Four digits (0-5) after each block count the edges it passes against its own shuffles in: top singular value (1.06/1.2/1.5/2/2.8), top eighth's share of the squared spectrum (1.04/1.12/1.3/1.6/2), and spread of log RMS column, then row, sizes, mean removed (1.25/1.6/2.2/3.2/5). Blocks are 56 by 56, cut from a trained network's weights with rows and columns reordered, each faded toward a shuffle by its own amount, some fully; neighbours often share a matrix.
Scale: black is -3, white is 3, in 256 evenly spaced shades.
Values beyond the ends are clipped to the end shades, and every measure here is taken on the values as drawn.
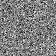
0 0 0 0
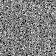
0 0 0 0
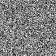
2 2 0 0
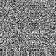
3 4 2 0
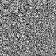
3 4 2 1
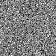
1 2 0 0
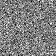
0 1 0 0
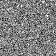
0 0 0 0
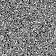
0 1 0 0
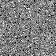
0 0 0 0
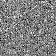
0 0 0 0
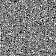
0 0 0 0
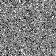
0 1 0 0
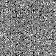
2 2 0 2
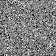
0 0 0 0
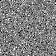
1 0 0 0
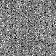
1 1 0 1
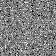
1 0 0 0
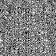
2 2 0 2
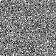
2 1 1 0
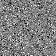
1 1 0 1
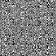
3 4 3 1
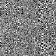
3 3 3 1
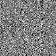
3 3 2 1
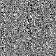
2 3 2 0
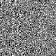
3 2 2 0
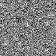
2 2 2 0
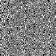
3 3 3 0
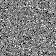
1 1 0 0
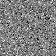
1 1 0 0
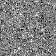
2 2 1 0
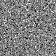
1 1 0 0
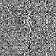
3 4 3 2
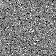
1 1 0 0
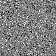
0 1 0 0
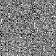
3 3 2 1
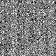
2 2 0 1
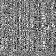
3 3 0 2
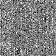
2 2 0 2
